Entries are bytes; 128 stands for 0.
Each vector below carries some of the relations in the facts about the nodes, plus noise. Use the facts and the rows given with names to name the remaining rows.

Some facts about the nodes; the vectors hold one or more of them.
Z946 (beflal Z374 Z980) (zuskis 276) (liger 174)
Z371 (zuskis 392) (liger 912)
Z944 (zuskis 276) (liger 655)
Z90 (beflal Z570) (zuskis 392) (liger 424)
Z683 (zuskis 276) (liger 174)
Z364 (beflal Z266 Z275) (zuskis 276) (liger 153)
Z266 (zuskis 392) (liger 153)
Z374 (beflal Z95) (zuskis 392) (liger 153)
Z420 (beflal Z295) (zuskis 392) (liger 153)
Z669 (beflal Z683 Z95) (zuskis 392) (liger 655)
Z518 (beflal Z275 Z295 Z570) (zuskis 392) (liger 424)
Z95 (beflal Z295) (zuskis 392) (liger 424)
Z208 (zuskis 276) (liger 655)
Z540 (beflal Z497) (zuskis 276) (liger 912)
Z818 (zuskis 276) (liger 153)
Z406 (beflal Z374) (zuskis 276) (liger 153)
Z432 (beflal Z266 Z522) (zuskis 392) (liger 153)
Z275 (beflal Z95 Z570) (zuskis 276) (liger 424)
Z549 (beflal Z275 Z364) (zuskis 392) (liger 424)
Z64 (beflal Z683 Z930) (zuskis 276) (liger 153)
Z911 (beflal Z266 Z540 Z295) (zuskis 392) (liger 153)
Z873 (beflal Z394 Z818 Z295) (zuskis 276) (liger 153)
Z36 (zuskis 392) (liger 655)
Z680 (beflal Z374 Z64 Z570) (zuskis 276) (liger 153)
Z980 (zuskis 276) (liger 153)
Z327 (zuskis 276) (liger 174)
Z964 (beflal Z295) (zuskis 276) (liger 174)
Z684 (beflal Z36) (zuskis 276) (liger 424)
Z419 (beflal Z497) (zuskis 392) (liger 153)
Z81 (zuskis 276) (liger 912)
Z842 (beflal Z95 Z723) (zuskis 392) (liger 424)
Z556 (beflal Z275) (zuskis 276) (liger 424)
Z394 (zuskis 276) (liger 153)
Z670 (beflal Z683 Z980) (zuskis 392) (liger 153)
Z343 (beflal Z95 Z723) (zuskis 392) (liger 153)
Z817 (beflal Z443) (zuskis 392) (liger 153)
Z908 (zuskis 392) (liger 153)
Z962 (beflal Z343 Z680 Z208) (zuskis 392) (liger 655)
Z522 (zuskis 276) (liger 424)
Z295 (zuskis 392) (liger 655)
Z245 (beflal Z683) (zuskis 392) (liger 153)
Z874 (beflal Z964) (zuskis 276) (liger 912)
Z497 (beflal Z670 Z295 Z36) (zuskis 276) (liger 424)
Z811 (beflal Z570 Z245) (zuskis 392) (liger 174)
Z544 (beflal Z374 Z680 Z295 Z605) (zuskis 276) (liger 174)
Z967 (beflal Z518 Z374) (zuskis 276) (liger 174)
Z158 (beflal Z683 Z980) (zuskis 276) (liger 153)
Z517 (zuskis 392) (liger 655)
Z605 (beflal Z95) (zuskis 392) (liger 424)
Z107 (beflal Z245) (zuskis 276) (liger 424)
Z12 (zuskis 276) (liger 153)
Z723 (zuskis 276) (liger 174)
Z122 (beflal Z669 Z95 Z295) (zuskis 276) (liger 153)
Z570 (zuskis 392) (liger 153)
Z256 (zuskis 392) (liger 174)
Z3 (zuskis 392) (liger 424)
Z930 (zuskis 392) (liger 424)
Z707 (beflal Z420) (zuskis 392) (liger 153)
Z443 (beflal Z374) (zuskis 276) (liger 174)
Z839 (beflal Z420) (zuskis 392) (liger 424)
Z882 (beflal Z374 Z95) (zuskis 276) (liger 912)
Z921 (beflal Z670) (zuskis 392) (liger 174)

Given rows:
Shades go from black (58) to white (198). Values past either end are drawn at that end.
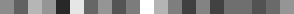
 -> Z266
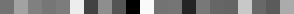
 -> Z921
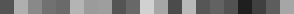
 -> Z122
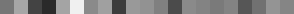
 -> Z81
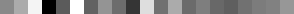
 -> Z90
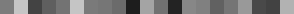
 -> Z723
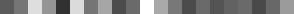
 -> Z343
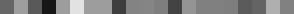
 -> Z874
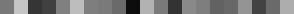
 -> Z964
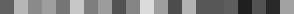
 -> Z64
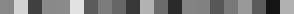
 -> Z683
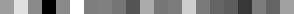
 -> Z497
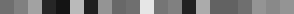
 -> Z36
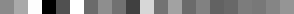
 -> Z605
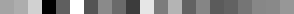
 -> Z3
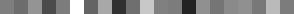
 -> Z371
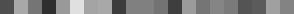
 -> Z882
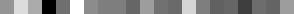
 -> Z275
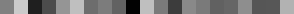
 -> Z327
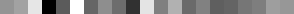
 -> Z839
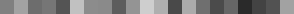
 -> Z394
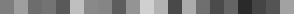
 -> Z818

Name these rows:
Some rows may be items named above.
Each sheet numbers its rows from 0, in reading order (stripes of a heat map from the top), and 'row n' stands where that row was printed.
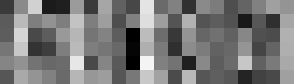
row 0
Z962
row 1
Z158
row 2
Z946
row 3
Z964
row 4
Z256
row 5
Z406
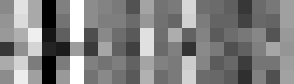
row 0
Z556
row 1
Z275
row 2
Z930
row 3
Z962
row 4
Z522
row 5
Z107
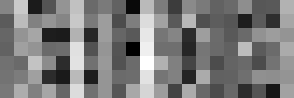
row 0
Z327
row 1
Z158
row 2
Z517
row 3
Z811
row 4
Z420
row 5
Z36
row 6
Z980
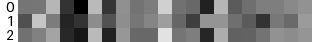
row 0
Z295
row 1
Z208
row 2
Z36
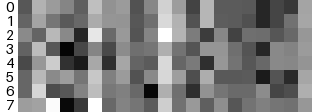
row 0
Z680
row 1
Z873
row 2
Z266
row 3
Z944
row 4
Z669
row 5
Z64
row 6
Z443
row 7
Z95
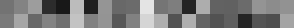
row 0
Z36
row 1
Z12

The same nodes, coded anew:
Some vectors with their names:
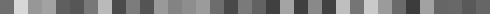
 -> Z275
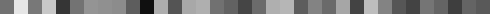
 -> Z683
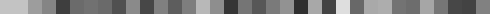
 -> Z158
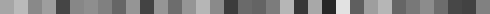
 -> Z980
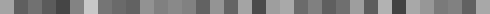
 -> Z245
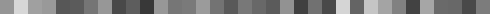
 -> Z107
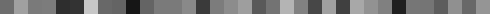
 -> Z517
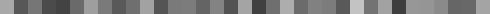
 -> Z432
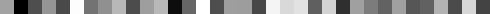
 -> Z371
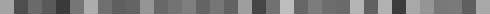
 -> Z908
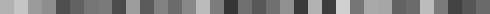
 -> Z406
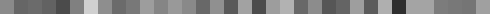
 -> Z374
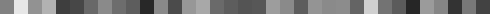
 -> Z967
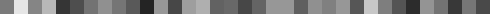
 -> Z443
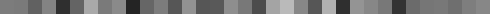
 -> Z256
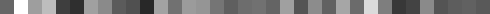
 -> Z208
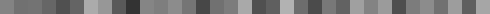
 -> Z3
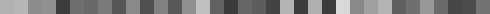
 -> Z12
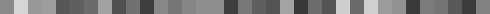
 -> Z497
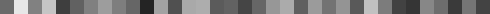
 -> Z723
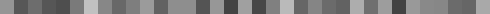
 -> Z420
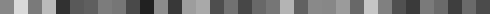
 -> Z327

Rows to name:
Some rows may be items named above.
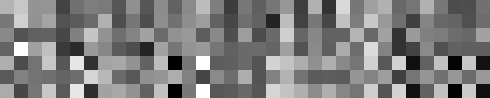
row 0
Z64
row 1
Z522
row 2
Z266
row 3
Z208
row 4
Z874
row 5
Z95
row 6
Z874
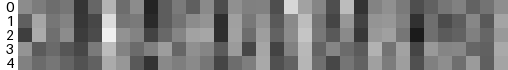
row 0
Z921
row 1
Z36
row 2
Z295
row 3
Z420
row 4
Z3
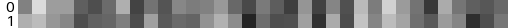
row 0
Z556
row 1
Z873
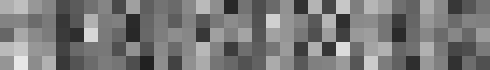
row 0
Z122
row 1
Z811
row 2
Z669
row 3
Z64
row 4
Z946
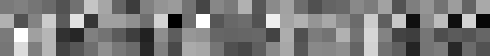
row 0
Z930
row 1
Z882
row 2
Z944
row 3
Z964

